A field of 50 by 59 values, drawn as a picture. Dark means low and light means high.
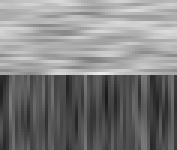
The table splits into 2 rows of 1 panel. Panel 1,1: high, streaked across. Panel 2,1: low, streaked downward.
